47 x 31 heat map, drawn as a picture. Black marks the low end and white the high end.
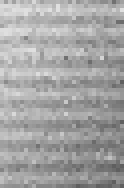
Ninth with the lowest average: bottom right. Ninth with the highest average: top left. Stripes: horizontal, repeating 9 times. Slope: up to the top left. Odd rows or columns: none.
